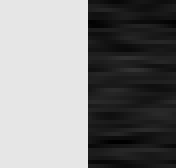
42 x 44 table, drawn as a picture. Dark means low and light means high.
The table splits into one row of 2 panels. Panel 1,1: very high, flat. Panel 1,2: very low, streaked across, faint in contrast.
